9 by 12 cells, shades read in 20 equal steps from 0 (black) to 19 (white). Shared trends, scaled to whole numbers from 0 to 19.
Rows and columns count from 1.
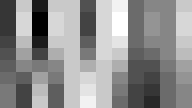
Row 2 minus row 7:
-4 9 -12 7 0 -11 1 9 2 6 2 5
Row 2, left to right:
4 16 0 16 15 5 16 19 8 11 10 16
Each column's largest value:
9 16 15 16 15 18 16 19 8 11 10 16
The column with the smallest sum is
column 1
